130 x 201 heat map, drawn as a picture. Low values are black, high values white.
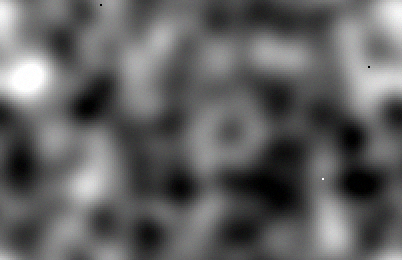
Stripes: none. Grain: smooth. Lone odd cells: 3, 1 higher and 2 lower than their neighbours. Odd rows or columns: none.
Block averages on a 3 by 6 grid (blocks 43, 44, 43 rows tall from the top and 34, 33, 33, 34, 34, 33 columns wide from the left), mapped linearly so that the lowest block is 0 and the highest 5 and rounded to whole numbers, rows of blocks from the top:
5 2 3 2 2 5 | 2 2 1 2 0 1 | 2 3 1 0 2 1
